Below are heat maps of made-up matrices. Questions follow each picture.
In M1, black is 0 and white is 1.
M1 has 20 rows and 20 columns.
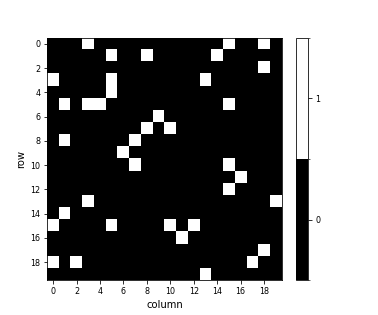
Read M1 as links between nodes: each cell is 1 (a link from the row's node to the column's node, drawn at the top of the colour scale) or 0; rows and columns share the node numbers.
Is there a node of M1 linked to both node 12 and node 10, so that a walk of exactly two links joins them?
yes
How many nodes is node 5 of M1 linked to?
4
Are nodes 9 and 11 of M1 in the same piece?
no
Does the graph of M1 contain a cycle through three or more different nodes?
yes
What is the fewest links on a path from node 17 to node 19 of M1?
5
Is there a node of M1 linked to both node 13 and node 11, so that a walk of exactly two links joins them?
no
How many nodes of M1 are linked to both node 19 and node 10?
0
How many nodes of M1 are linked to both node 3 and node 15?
2
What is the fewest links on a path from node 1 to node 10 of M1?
3
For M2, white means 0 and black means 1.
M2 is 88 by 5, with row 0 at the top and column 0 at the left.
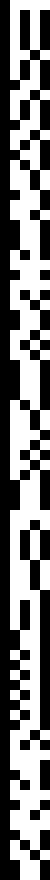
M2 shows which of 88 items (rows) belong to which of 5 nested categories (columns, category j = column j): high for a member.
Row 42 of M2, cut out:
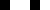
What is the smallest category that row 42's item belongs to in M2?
3
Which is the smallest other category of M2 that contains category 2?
4
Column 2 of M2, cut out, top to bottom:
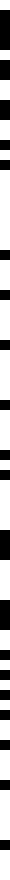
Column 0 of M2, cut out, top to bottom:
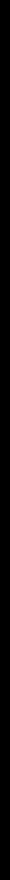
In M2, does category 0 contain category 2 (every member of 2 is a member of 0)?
yes
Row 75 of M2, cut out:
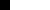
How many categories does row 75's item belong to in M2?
1
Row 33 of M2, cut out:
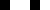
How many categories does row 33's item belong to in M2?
2
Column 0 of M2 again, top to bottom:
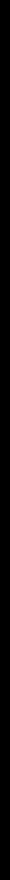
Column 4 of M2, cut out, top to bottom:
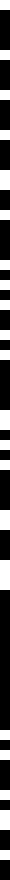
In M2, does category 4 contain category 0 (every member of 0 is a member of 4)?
no
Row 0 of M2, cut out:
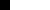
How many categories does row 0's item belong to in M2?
1
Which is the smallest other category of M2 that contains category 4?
0
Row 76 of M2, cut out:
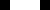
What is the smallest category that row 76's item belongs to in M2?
4
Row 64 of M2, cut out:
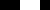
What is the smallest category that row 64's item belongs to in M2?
1
